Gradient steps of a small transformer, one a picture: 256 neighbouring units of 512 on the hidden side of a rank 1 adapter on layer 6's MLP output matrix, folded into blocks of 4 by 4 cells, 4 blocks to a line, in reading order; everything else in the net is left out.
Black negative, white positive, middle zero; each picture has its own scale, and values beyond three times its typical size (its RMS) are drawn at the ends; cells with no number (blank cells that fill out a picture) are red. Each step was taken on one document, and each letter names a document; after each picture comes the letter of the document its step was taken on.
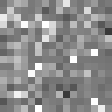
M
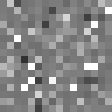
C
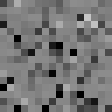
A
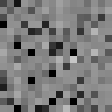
A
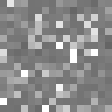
M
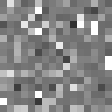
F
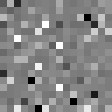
A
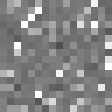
F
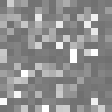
M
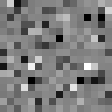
C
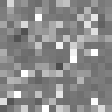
M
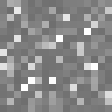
C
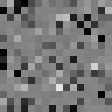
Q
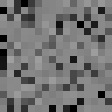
Q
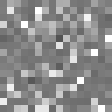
M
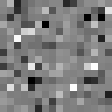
C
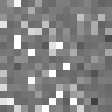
A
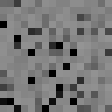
A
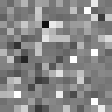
M
